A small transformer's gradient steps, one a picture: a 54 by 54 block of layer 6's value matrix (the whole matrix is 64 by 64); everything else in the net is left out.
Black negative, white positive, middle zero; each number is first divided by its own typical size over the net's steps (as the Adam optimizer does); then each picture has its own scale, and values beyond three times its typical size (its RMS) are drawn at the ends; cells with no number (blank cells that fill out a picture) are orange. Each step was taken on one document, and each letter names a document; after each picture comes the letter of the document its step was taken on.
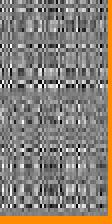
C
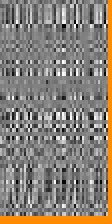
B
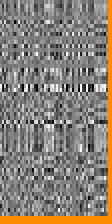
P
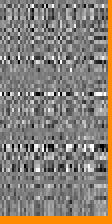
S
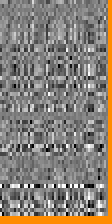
S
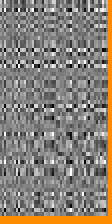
P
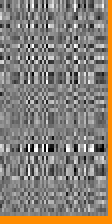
S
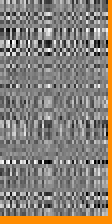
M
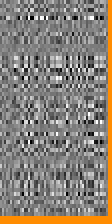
S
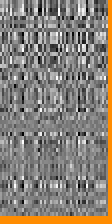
C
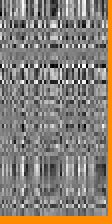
C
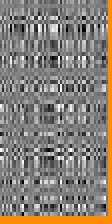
C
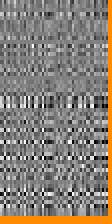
M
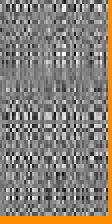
B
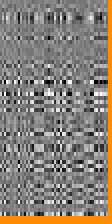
P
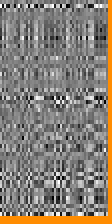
P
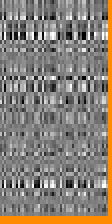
C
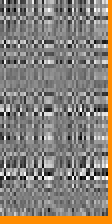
M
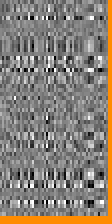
S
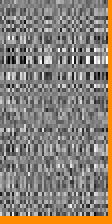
M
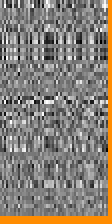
P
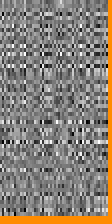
M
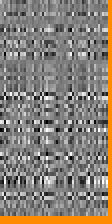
M
